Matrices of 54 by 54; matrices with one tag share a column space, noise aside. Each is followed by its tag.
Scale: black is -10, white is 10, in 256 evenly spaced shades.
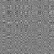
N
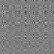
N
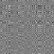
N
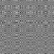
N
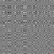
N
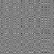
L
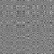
N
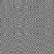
L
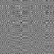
N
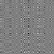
L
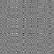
L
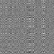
L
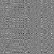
L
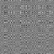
N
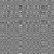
N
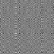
L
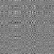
N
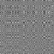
N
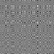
N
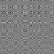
N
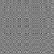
L
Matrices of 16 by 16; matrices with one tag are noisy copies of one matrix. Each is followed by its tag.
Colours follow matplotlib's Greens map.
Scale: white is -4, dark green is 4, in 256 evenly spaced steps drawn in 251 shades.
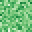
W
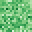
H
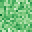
W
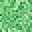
W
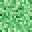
W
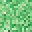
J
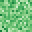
W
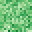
J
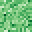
J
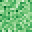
W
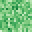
H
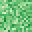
J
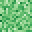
W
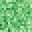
H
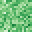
J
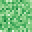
H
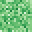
H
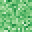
J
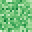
H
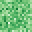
H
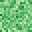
W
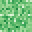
H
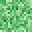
H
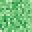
H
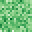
H
